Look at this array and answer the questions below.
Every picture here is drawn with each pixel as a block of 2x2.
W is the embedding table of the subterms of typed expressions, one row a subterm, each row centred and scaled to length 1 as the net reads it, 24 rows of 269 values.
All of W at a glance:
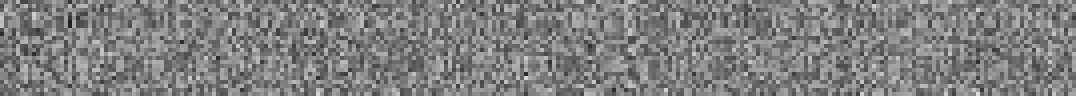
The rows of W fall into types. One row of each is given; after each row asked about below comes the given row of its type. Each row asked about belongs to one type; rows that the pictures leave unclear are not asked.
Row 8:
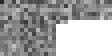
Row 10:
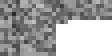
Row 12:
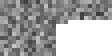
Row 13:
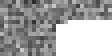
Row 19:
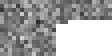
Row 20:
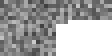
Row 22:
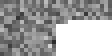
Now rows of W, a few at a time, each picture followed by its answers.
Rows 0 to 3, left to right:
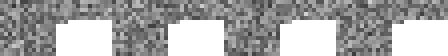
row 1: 10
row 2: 13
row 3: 12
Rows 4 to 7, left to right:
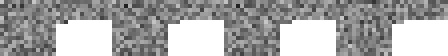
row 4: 19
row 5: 13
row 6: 13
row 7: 20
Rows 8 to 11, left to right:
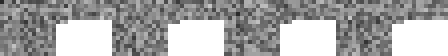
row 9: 19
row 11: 8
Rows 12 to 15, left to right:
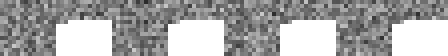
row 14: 22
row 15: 10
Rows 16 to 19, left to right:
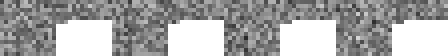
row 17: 10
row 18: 19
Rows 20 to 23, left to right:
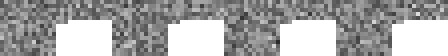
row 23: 22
